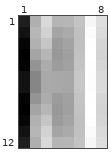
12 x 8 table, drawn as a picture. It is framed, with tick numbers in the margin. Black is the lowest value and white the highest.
It is mirror symmetric from top to bottom. No lone cell stands out from its neighbours. Values rise toward the right. Streaks run downward. The centre is the smoothest part.
